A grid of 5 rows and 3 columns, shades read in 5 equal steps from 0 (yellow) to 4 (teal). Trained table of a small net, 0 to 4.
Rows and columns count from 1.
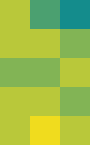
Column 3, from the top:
4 2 1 2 1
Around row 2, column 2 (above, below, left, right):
3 2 1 2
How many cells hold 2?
4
